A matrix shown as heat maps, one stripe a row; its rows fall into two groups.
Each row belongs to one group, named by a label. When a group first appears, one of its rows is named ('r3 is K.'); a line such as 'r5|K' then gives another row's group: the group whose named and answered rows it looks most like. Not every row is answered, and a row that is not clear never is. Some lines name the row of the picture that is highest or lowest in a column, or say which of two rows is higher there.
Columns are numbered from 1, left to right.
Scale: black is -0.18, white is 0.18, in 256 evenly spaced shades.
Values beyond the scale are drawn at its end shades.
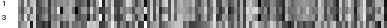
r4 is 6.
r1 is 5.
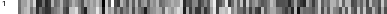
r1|6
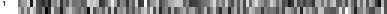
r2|5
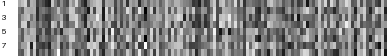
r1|6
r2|5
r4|6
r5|5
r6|5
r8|5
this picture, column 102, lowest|3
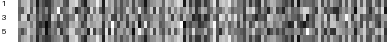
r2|5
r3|6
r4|6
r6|6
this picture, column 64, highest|4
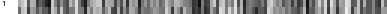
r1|6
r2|6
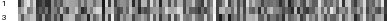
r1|5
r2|6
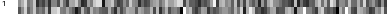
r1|6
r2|5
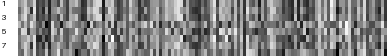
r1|6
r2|6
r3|6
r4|5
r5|6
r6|6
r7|6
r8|5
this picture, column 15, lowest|4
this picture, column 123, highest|5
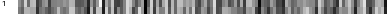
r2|5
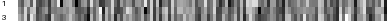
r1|5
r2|5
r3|5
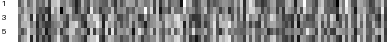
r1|5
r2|5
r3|6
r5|5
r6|6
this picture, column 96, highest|1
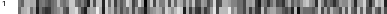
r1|5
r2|6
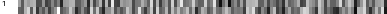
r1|5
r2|5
